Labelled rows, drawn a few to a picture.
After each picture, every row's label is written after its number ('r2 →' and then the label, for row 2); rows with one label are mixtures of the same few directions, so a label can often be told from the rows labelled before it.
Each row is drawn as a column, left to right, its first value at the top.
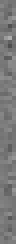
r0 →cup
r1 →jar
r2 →jar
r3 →jar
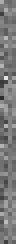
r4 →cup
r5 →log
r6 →cup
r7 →log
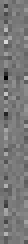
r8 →jar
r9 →cup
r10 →jar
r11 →cup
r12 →cup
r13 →log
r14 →log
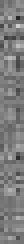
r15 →jar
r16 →jar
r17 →jar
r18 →jar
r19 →jar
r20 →jar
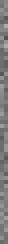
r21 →log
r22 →jar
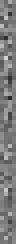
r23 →jar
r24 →jar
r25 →cup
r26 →log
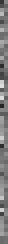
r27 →cup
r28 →cup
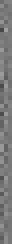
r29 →log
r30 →log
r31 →cup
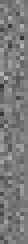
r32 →log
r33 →log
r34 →jar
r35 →log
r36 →cup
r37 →jar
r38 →cup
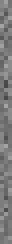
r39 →jar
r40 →cup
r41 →jar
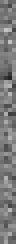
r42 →cup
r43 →log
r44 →cup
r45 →log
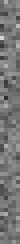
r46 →jar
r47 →cup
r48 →log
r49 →log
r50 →jar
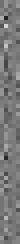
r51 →jar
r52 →jar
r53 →cup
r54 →log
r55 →cup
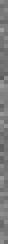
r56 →log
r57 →log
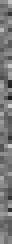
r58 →log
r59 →cup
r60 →cup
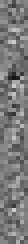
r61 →cup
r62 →log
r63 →cup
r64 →cup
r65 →log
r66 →log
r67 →jar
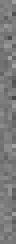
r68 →log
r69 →jar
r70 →jar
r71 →cup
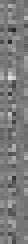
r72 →cup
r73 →log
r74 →cup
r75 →log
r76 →jar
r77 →cup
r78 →jar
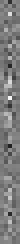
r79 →cup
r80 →log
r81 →cup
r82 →cup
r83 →jar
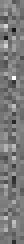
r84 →jar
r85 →jar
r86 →cup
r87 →log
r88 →cup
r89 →jar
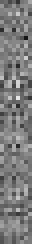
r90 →log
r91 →cup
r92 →cup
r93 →log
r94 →cup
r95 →log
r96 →jar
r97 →cup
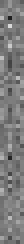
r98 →jar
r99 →log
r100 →jar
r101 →log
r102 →log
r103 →cup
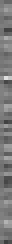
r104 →log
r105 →log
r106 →log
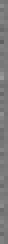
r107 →cup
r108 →log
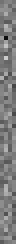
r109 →log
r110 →jar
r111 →log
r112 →log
